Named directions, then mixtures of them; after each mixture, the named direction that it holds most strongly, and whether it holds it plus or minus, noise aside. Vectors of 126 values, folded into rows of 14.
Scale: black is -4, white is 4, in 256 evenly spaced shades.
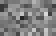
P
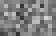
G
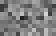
P, plus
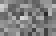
P, minus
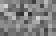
G, plus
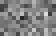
P, plus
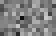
P, plus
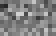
P, plus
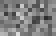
G, minus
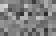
P, minus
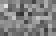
G, plus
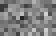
P, plus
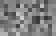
G, minus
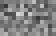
G, minus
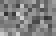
G, minus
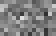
P, minus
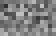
G, minus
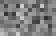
G, minus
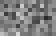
G, minus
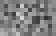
G, minus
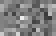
P, minus
